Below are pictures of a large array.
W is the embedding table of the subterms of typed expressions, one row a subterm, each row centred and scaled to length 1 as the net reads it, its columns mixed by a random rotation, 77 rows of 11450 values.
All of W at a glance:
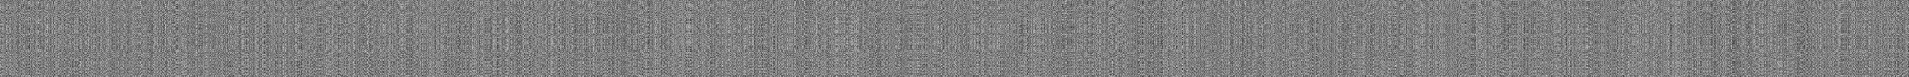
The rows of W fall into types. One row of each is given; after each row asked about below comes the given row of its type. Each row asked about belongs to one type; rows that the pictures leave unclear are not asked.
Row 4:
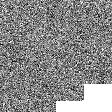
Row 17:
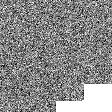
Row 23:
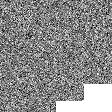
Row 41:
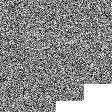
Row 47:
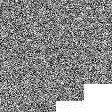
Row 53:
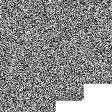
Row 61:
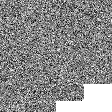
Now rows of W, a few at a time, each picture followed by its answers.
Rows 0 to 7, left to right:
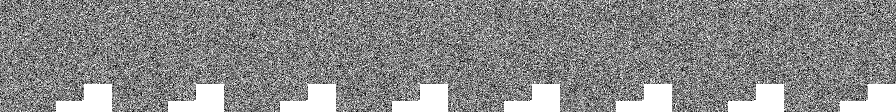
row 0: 47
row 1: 17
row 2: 23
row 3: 17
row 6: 4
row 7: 61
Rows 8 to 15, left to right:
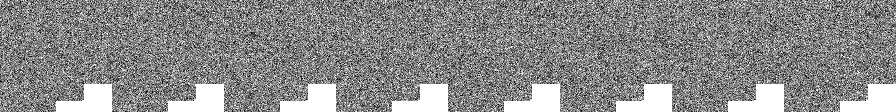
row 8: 47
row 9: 61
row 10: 23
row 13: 17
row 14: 4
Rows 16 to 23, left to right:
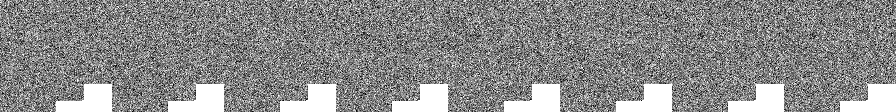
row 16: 53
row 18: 4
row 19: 17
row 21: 41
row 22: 23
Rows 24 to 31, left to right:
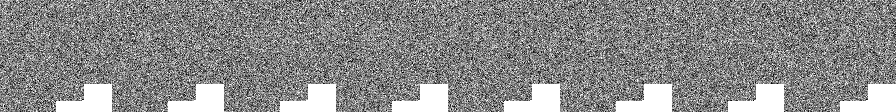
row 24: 4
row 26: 41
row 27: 4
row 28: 4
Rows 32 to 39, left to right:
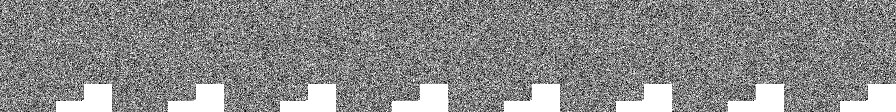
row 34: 17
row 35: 53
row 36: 47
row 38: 61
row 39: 4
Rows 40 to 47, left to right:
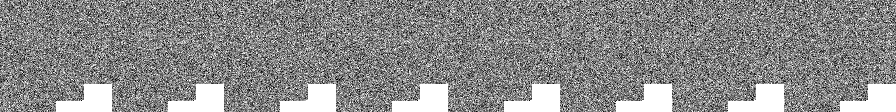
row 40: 47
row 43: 41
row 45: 4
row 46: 47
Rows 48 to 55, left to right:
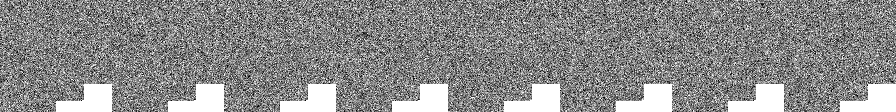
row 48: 47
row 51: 23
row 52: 41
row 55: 53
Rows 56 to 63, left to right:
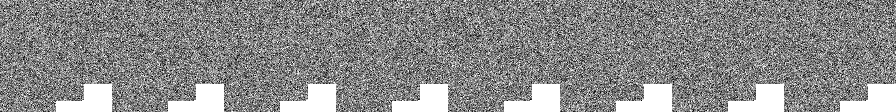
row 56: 4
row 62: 17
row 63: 23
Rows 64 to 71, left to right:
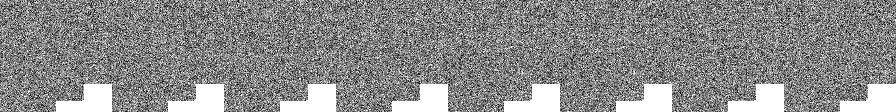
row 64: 47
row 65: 61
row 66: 61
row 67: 47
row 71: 61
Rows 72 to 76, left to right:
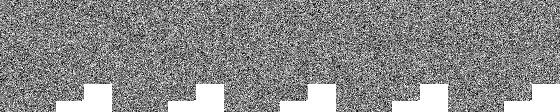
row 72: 41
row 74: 61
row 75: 17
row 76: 17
